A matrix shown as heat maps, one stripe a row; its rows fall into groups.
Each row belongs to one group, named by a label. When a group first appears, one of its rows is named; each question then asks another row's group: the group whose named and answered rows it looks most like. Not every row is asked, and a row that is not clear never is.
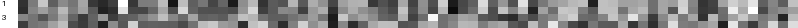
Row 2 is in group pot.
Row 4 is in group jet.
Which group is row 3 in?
pot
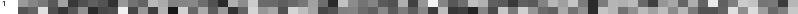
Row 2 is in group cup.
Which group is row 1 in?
pot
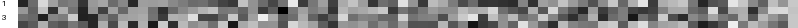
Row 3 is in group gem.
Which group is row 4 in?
cup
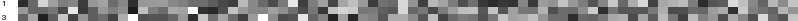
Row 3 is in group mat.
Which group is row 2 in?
gem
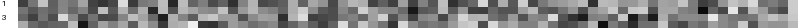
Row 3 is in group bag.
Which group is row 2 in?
cup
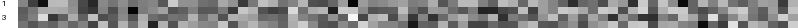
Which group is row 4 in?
cup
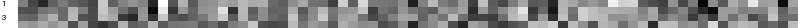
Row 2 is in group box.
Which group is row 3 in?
box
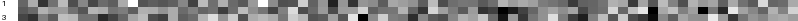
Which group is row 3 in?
bag
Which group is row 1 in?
mat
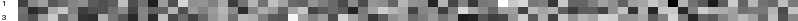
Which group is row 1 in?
cup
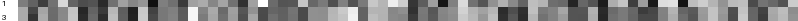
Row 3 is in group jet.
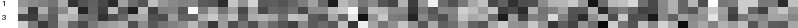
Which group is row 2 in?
jet
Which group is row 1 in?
pot
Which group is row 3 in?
bag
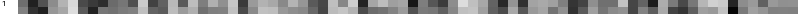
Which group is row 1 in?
bag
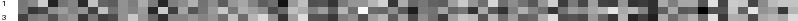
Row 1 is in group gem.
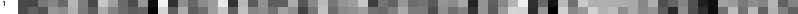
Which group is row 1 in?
box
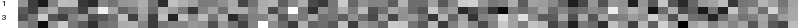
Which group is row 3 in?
cup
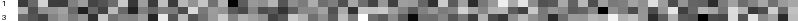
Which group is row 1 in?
cup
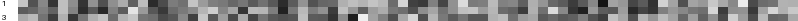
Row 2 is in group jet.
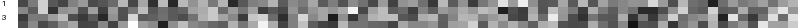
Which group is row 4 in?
gem
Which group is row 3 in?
jet
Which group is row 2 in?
jet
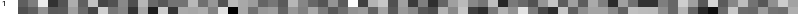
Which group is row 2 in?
cup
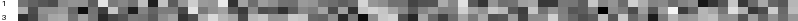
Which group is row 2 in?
jet
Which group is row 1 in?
cup
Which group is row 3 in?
bag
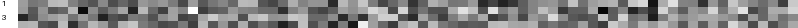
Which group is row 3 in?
bag
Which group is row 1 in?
pot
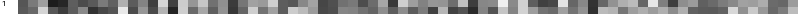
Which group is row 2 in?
cup
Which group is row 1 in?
cup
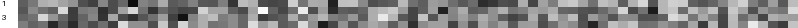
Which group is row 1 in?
pot
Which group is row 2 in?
mat
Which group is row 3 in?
jet
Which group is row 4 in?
cup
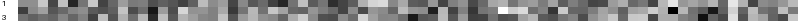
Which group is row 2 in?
cup
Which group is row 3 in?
cup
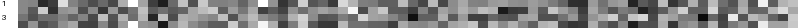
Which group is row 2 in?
jet
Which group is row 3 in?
cup
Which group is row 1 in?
mat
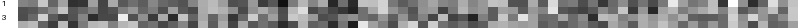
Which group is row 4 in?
mat
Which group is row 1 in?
jet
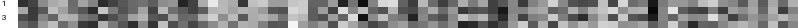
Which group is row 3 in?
bag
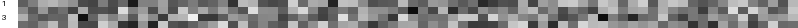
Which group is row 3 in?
gem
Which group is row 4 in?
box
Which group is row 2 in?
cup
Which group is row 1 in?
pot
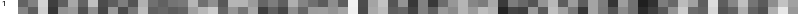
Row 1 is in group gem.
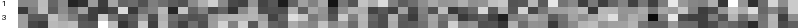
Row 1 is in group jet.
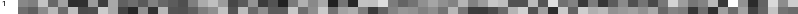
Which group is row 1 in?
jet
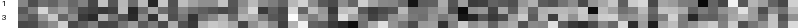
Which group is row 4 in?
bag
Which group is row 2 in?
pot
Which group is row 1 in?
cup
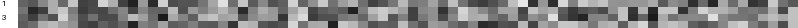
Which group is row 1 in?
box
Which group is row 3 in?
bag
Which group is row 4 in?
pot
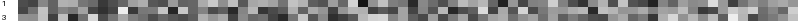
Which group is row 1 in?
bag
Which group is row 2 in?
pot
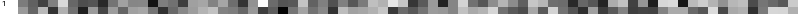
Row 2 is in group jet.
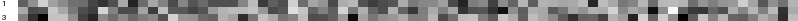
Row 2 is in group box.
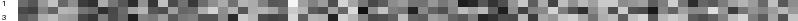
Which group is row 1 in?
box
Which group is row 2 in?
bag
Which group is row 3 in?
pot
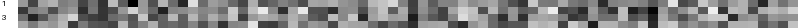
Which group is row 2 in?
gem
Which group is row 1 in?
jet
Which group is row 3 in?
bag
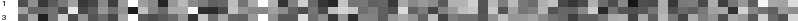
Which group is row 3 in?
mat
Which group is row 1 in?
gem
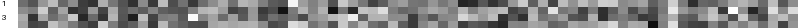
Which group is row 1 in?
box
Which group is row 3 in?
jet
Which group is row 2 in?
jet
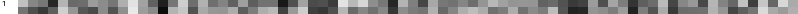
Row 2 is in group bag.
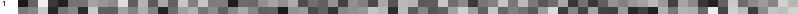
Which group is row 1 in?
cup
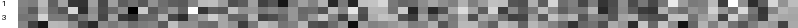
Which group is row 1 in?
jet
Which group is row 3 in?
jet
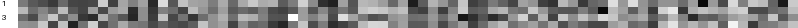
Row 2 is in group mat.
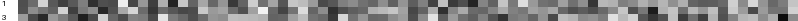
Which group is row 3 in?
box
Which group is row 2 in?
mat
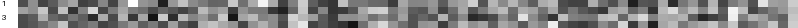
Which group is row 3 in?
cup
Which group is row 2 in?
mat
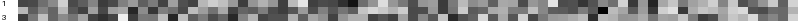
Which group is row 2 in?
mat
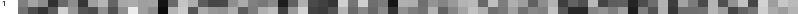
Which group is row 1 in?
gem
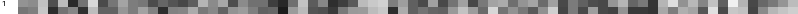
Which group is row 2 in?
gem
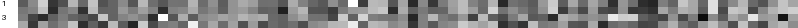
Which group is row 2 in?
gem
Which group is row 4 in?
jet
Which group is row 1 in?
gem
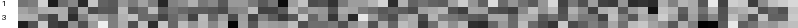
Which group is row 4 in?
cup
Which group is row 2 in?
pot
